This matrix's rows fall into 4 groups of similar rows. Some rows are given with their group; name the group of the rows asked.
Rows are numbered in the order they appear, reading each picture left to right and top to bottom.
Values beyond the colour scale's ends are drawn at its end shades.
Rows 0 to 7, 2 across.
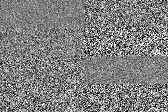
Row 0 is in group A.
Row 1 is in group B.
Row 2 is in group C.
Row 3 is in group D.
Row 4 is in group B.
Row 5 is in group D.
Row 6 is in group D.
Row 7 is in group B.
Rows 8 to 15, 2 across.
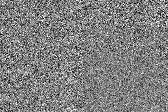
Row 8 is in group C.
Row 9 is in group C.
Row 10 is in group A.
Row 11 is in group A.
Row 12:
D
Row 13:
A
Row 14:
D
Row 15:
C
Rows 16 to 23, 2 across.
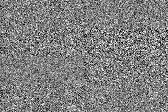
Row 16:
A
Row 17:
C
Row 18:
C
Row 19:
C
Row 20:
D
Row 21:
A
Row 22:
C
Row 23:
A
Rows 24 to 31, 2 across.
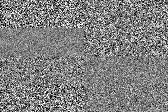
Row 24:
A
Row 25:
B
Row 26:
D
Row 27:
B
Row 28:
C
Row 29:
C
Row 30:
C
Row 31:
B
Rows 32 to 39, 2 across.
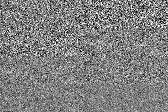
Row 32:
A
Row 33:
A
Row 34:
D
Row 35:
D
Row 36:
D
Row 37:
C
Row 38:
B
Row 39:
A
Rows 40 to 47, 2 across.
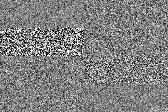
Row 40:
D
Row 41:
B
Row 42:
C
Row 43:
A
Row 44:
B
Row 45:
A
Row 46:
C
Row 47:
D
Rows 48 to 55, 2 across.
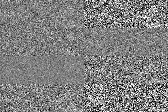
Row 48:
D
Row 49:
D
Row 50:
B
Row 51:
B
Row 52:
A
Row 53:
D
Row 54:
D
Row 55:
B
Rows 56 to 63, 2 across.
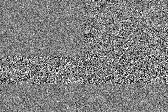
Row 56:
A
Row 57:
D
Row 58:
C
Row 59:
C
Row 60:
D
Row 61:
C
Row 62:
A
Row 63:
A
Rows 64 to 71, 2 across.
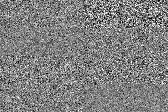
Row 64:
D
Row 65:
B
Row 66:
B
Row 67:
A
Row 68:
D
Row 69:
A
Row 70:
A
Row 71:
C
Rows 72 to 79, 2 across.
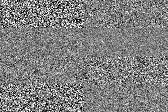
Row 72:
A
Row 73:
B
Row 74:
B
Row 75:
A
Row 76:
D
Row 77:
A
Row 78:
B
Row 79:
C
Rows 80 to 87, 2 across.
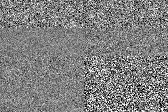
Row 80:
D
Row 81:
A
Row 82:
D
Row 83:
D
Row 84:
A
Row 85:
B
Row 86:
D
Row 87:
A
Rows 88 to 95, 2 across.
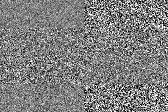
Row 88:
D
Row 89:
B
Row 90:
B
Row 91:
C
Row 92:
B
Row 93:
B
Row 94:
C
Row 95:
C
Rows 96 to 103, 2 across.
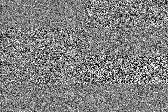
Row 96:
C
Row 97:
B
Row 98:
C
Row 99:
B
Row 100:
C
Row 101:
D
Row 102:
B
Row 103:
A
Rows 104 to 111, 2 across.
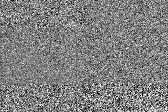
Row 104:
D
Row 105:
C
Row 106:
C
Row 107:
D
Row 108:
A
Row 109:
D
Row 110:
A
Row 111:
D
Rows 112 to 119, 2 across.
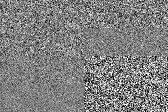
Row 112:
B
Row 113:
B
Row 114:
C
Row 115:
A
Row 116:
C
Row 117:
D
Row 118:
A
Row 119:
C
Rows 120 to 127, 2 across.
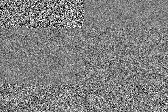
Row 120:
C
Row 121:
D
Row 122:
A
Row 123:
D
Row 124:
A
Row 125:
B
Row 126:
D
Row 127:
A
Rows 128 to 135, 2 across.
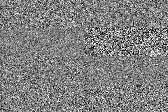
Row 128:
C
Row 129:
B
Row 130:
D
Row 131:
D
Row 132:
B
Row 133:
A
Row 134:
A
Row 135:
A
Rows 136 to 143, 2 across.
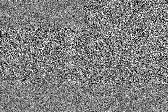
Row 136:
D
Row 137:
A
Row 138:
C
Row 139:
A
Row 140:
B
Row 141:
B
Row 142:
C
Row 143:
B
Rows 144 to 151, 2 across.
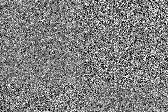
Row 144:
C
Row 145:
C
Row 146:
B
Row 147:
C
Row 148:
C
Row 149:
C
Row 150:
D
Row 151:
B
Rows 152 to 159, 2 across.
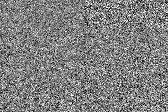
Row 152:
B
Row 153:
A
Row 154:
D
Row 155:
C
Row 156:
B
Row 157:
A
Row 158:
C
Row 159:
C
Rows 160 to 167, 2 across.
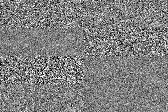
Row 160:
C
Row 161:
D
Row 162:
D
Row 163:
B
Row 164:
C
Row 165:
D
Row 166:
B
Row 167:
C
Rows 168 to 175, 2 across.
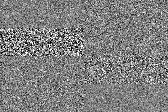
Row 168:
A
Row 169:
B
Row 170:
B
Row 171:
D
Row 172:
A
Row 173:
A
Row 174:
A
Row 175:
A
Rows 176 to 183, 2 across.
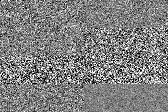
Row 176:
D
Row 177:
A
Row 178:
C
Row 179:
C
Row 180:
B
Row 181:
D
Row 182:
B
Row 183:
B
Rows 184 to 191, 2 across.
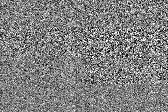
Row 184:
C
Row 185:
B
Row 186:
B
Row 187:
B
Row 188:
C
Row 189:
D
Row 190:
C
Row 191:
A
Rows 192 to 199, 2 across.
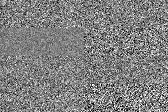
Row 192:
C
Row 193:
A
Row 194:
B
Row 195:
C
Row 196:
D
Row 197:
B
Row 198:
D
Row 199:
D
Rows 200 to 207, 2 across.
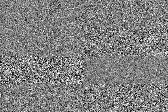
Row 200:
A
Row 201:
A
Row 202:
A
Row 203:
D
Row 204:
A
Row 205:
C
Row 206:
B
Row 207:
C
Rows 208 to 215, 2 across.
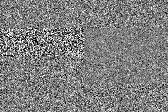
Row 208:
A
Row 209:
B
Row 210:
B
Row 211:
A
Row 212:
C
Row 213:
B
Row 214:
C
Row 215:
B
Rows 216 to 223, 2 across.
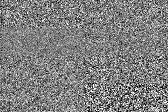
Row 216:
A
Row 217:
D
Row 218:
A
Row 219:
B
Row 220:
D
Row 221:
B
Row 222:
D
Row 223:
B
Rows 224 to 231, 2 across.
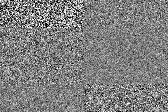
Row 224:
C
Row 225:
C
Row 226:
B
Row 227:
B
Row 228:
A
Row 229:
C
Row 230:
D
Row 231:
B
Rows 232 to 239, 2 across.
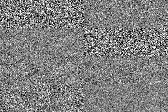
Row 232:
B
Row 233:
A
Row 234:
D
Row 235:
C
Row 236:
D
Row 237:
D
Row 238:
A
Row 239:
A
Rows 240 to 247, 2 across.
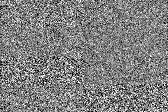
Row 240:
C
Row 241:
D
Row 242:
A
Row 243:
D
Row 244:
C
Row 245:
A
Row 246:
D
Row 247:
B
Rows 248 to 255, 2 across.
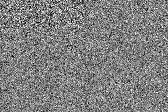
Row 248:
B
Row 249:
A
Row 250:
B
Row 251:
B
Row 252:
C
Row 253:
D
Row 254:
C
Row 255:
A
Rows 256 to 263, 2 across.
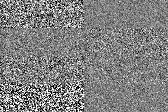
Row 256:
B
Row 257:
C
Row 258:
A
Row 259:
A
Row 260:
A
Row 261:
A
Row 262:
A
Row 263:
A
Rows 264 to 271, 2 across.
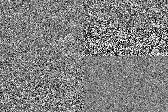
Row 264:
D
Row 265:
B
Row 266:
D
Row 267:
D
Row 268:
C
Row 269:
A
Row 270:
C
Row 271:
C
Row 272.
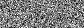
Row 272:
B
